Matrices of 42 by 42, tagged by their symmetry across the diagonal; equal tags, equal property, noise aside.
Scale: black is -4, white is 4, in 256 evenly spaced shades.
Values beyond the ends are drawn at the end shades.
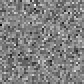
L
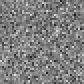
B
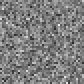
L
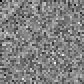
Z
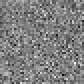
B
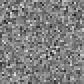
B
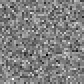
L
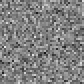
L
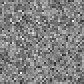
Z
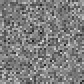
Z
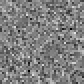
Z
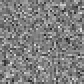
B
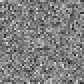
L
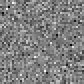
B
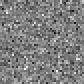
L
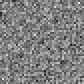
Z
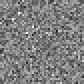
Z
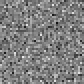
B
